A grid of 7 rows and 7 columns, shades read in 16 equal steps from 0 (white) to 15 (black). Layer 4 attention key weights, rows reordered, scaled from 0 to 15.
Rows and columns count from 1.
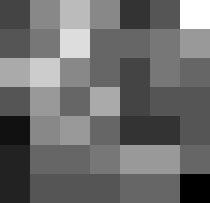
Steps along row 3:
down up up up down up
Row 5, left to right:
14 7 6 9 12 12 10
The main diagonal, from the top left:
11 8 7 5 12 6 15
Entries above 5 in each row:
5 6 5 6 7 7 7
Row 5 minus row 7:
1 -3 -4 -1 3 3 -5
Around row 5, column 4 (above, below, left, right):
5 8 6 12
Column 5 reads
12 9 11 11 12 6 9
